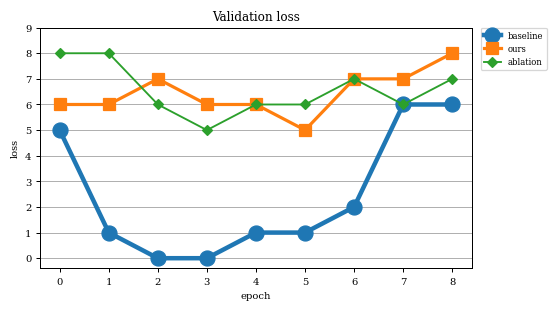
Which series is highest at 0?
ablation
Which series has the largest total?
ablation
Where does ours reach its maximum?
8
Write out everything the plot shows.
Title: Validation loss
x-axis: epoch, ticks 0 1 2 3 4 5 6 7 8
y-axis: loss, ticks 0 1 2 3 4 5 6 7 8 9
Legend: baseline, ours, ablation
Values:
baseline: 5 1 0 0 1 1 2 6 6
ours: 6 6 7 6 6 5 7 7 8
ablation: 8 8 6 5 6 6 7 6 7
